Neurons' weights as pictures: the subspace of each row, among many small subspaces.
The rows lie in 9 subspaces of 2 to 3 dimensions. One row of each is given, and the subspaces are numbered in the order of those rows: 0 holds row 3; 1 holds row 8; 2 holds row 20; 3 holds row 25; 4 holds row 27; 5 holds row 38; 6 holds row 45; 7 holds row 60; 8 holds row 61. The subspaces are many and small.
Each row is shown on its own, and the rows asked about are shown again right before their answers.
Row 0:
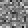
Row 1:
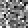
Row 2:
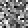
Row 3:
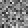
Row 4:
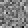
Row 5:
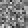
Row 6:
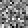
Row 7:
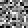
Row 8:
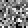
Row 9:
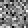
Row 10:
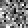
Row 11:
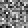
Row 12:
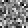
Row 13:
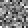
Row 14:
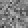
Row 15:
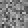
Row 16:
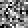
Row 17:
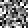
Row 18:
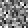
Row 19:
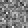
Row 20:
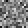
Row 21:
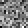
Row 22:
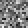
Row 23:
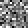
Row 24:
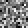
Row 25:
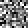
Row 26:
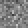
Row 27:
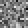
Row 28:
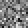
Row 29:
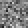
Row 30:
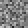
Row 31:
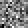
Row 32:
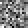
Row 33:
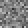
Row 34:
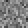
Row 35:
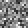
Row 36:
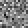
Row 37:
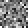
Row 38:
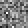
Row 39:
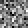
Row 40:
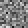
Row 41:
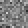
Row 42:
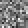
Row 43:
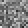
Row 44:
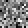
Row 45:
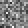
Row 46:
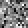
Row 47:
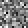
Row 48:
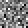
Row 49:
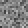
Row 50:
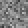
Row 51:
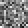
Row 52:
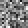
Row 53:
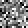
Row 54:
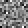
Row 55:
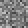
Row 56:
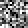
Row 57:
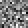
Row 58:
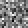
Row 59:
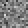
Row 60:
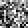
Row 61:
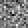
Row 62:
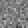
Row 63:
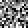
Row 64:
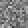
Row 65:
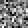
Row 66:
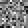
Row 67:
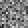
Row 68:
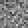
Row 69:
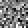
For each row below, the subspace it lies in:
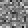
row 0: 1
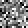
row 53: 4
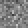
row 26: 8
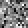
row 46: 7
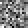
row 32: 6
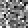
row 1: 4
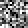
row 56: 5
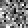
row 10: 7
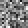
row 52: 4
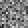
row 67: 0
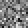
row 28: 1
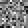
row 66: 1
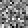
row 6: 0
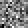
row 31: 6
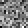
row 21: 7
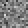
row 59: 4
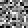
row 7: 1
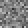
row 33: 4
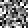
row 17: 3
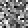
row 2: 4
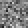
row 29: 6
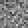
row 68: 8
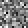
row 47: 5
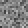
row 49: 7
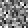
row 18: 5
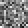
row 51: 7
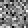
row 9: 8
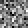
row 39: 8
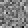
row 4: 7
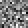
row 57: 0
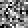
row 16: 5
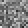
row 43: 7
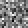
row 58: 8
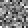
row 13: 1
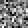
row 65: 8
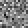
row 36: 4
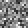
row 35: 7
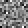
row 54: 7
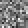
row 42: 1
